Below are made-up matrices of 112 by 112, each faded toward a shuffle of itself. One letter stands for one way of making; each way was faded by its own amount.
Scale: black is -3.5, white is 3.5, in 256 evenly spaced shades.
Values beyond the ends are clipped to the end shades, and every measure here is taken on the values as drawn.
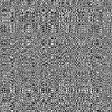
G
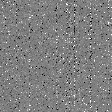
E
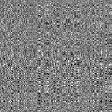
G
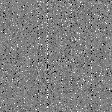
E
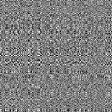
G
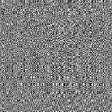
G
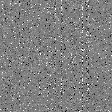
E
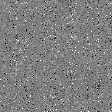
E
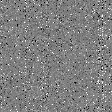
E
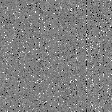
E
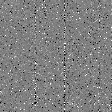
E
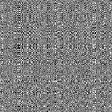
G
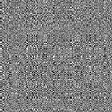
G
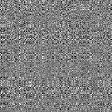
G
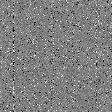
E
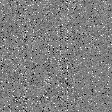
E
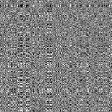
G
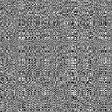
G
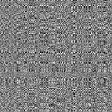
G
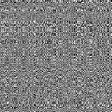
G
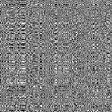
G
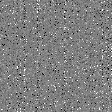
E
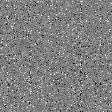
E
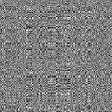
G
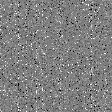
E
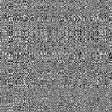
G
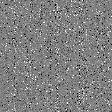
E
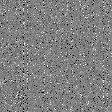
E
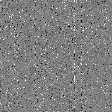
E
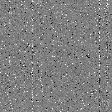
E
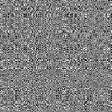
G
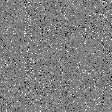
E
